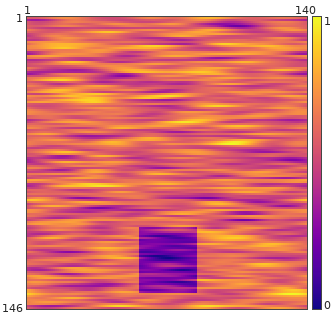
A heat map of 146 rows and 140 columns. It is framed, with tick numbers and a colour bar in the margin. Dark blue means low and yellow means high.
The grain runs across in streaks. The bottom middle is the ninth with the lowest average. No overall slope runs across the table. An odd patch, lower than its surroundings, sits in the bottom middle.
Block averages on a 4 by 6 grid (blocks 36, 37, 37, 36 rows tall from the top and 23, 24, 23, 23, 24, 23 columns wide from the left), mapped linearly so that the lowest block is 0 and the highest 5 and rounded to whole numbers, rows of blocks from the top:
444444 | 454443 | 443343 | 441055
